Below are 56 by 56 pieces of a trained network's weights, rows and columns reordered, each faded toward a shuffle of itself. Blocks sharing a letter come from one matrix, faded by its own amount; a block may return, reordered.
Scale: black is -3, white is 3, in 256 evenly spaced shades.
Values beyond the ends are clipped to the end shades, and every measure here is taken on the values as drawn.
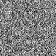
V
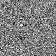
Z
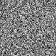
V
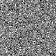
Z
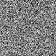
V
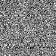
Z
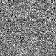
Z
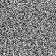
V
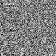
V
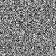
V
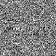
Z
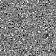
Z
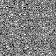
Z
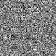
V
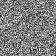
Z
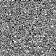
Z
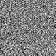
V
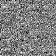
Z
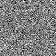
Z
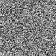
V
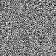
V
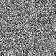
Z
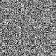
V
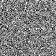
Z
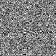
Z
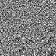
V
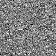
Z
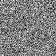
V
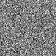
Z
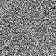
V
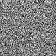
V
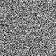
V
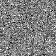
Z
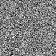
V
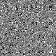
Z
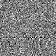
Z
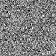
Z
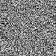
V
